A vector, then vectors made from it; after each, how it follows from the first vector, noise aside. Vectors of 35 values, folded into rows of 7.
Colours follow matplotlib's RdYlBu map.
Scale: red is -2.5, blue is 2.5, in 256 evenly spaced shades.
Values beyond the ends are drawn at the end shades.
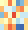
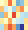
copied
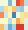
negated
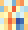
wrapped around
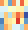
wrapped around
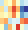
wrapped around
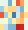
negated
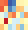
wrapped around
